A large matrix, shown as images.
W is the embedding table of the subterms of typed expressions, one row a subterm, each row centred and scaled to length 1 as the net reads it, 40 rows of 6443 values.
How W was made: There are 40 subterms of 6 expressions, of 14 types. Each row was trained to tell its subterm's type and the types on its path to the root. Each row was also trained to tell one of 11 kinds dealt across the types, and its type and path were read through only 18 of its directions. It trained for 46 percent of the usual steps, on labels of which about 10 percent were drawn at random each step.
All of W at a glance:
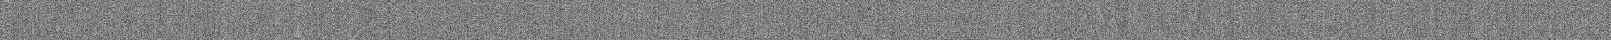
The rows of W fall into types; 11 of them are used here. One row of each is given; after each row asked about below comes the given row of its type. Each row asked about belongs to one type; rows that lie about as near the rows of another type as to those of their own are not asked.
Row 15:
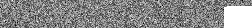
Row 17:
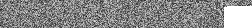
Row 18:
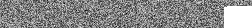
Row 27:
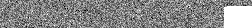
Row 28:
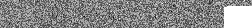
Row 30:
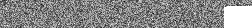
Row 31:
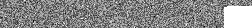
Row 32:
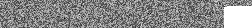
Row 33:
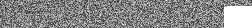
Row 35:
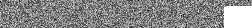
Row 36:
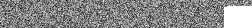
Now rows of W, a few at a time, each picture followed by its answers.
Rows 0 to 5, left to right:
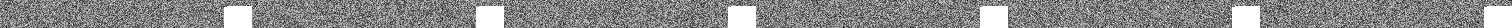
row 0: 35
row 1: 32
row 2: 27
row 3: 15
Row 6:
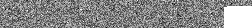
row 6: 18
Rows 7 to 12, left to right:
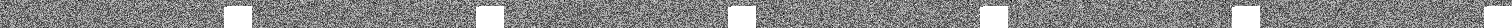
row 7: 35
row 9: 31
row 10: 17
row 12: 35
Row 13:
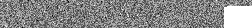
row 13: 31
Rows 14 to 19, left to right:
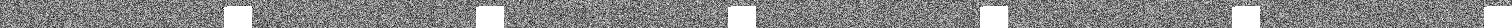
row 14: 17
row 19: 33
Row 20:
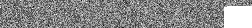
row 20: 17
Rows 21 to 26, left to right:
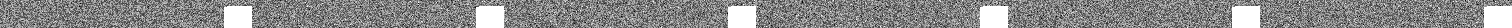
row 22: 31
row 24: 15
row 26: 33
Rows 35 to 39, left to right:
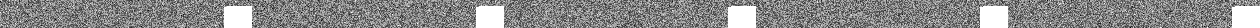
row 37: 27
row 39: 28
